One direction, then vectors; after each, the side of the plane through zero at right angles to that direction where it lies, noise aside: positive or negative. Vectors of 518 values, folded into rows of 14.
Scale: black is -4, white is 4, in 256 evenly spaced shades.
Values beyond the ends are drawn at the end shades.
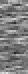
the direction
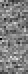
negative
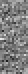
positive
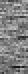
negative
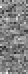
positive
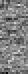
negative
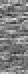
positive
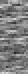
positive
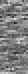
positive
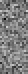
negative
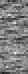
negative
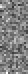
positive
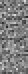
negative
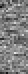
negative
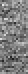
positive
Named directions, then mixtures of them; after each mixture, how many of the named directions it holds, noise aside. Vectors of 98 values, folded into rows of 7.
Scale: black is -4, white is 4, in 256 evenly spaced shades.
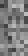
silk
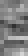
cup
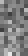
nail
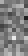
three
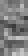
one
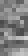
one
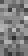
three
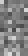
two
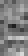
one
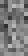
two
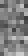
three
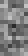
three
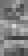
one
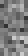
two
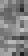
three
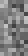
one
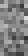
three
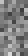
one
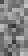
three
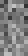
two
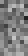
three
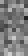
three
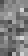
three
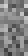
two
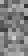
three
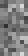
two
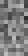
two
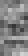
one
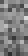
three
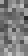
three
